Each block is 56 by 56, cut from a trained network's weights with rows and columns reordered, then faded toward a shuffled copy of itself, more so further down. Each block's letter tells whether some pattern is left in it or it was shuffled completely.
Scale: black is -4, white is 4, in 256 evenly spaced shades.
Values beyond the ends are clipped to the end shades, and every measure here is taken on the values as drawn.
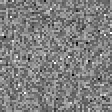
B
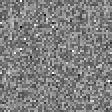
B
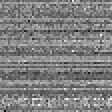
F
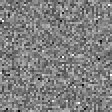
B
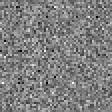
F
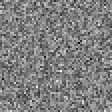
B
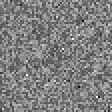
B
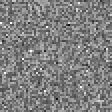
B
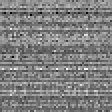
F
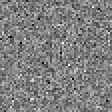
B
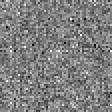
F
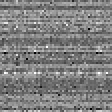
F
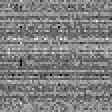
F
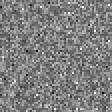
B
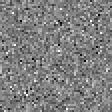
B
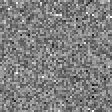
B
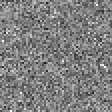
B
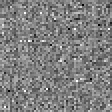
F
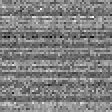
F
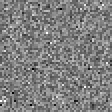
B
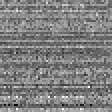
F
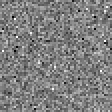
B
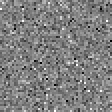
B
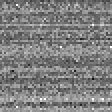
F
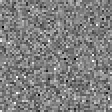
B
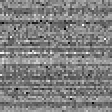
F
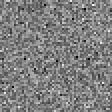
B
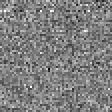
F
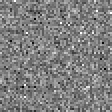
F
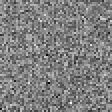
F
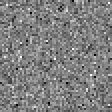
B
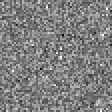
B
